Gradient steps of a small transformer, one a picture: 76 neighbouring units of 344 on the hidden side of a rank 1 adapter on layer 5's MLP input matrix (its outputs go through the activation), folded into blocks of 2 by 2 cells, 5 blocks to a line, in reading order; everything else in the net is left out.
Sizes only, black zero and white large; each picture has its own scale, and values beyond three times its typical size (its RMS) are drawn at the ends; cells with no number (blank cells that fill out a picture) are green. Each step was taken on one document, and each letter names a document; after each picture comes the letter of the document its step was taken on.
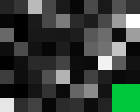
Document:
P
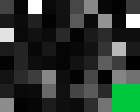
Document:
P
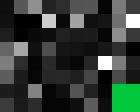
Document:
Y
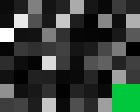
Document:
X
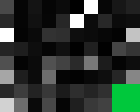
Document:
P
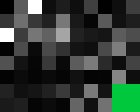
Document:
X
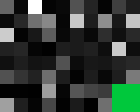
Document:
P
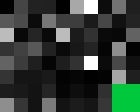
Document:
X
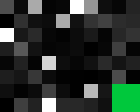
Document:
X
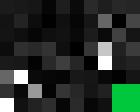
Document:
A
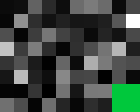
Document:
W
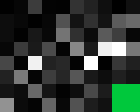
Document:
W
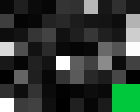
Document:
A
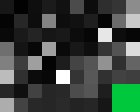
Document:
W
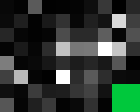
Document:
W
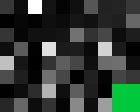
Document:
P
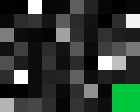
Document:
Y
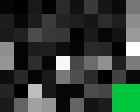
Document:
A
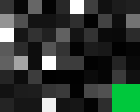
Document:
X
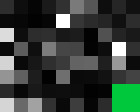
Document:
Y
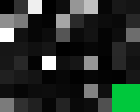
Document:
X
